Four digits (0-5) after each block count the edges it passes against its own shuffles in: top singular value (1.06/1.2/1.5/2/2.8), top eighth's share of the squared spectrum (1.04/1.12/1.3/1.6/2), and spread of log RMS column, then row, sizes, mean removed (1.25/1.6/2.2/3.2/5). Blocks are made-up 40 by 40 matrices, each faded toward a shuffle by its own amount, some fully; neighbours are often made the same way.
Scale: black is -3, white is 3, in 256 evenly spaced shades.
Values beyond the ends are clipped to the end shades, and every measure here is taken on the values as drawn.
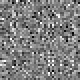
3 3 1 2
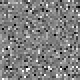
2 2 0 1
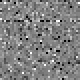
2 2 0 1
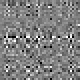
4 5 3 3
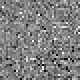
2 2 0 1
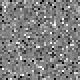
0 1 0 0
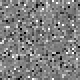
1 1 0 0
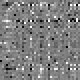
4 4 2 2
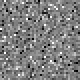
0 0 0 0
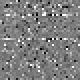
3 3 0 2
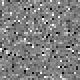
0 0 0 0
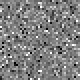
2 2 0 0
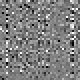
4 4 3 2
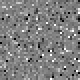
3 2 1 0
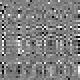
4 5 3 3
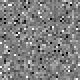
2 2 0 0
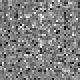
3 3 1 1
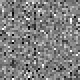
1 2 2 0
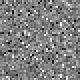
0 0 0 0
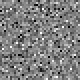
1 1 0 0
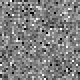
0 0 0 0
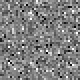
1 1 1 1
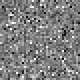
0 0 0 0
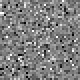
0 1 0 0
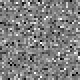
0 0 0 1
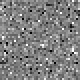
0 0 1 0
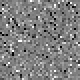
1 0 0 0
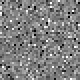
0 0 0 0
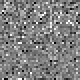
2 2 0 2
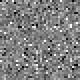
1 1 0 1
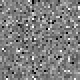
1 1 1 0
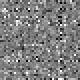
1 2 2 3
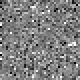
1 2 1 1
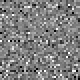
1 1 0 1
